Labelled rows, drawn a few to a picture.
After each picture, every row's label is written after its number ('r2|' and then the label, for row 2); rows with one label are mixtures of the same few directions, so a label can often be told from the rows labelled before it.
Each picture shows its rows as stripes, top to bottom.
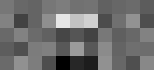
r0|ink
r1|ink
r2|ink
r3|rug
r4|ink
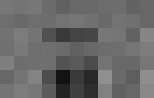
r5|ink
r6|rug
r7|ink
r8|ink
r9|ink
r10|ink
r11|ink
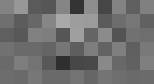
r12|rug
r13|ink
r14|rug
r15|rug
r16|ink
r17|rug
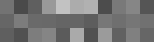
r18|ink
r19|ink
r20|rug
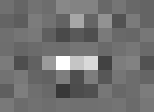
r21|ink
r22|rug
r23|ink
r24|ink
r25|ink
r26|rug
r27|ink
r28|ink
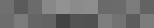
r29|ink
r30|ink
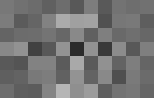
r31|rug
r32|ink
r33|rug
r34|rug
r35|rug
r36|rug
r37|ink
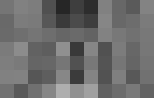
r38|ink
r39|ink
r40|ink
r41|rug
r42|rug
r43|rug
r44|ink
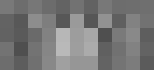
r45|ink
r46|rug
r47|ink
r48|ink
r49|ink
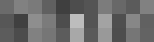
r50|ink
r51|rug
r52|rug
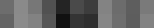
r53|ink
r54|ink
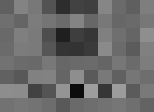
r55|ink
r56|rug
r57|ink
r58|ink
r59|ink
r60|rug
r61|rug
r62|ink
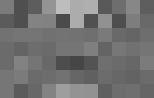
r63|ink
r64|rug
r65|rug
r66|ink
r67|ink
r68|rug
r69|ink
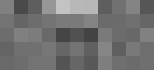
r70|ink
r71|ink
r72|ink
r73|rug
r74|ink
